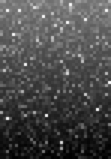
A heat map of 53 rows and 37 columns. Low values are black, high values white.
Stripes: none. Grain: fine. Slope: up to the top. Average level on the scale: 30%.
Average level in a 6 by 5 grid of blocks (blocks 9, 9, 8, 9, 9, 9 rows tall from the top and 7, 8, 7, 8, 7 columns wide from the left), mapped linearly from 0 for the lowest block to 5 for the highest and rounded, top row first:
55555
44444
33333
22222
11111
00000
